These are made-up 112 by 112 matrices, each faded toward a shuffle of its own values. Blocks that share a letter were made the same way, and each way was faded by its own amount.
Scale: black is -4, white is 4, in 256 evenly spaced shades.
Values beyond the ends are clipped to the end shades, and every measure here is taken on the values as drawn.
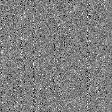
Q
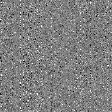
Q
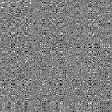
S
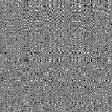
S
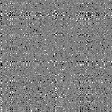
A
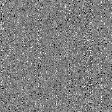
Q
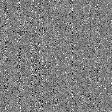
Q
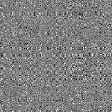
S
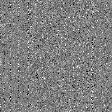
Q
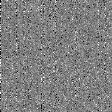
Q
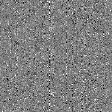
Q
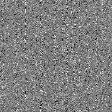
Q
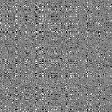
A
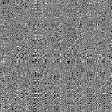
S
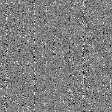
Q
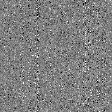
Q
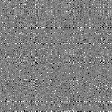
A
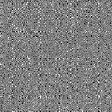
S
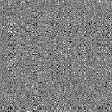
S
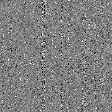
Q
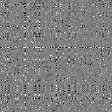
A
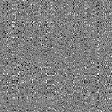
S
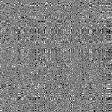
S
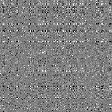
A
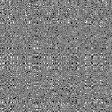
S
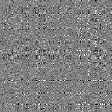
A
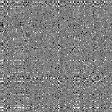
A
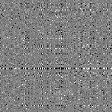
A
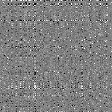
A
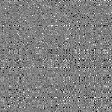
A
